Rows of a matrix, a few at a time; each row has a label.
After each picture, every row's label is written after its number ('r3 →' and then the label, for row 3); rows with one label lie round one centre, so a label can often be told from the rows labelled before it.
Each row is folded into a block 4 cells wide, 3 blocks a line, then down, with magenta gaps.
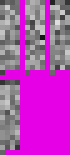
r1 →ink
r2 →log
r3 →ink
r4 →ink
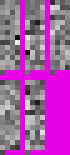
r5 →log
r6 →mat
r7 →ink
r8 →ink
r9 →mat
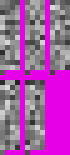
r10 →mat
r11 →log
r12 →ink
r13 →ink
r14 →ink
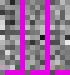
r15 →mat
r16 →log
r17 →log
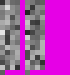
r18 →ink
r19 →mat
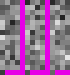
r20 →mat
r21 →ink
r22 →ink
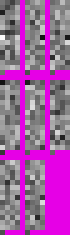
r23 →mat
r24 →log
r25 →log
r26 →ink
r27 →ink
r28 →mat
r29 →log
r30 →log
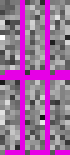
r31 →mat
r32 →ink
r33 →log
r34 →ink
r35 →log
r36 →log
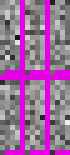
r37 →log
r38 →mat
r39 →ink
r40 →ink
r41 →log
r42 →log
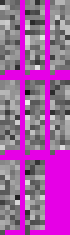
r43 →ink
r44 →mat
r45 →log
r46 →log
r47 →mat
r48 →mat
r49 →log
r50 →mat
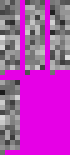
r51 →mat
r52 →ink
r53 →mat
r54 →mat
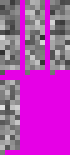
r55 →mat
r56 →log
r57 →mat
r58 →log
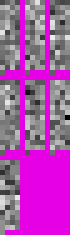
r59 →ink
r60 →log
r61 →mat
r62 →ink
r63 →mat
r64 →log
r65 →mat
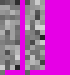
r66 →ink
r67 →log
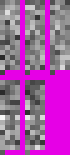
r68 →log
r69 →ink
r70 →ink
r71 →mat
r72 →mat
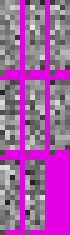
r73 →log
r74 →ink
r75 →ink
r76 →mat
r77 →log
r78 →ink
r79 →ink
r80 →mat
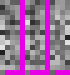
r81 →mat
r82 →mat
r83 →log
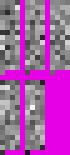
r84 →mat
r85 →log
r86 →log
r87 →ink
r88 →ink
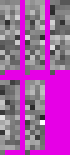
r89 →log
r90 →log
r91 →mat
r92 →mat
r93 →log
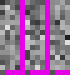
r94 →ink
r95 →mat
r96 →log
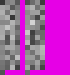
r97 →ink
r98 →ink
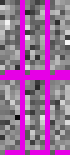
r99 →ink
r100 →mat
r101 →log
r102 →log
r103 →mat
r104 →log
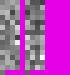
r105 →log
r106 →mat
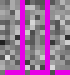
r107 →log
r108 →ink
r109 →log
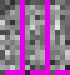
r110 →mat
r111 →ink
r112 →ink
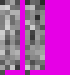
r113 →ink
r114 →ink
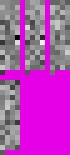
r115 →log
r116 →log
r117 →ink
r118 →ink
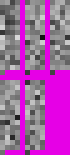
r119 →mat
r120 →log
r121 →log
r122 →log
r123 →ink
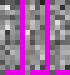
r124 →ink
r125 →ink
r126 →ink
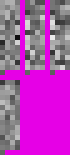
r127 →log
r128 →mat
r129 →mat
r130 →ink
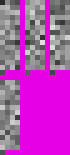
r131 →ink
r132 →log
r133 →mat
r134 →log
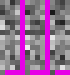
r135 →mat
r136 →mat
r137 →mat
